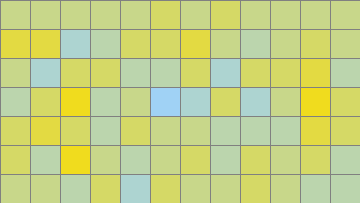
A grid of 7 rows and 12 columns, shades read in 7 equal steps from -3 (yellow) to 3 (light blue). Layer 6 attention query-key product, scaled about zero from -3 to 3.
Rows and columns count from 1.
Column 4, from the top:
0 1 -1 1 1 0 -1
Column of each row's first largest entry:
1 3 2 6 4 2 5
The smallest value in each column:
-2 -2 -3 -1 -1 -1 -2 -1 -1 -1 -3 -1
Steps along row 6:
up down up up down down up down up down up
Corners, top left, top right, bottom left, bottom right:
0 0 0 1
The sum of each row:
-2 -5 0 0 -4 -3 2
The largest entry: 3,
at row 4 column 6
